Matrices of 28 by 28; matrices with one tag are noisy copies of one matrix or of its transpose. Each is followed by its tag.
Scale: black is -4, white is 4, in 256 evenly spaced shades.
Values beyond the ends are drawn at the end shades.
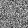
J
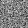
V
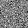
J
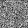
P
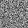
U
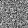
V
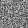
V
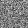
V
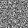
U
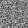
U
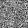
P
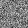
J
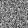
V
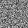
U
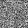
P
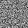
U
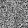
P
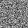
U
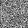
P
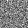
U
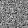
V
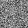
J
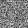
P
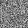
P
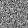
V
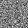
U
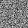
U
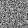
V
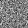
V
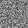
U
